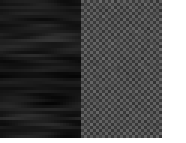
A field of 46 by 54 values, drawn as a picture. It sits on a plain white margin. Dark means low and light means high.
The table splits into one row of 2 panels. Panel 1,1: very low, streaked across, faint in contrast. Panel 1,2: low, checkered.
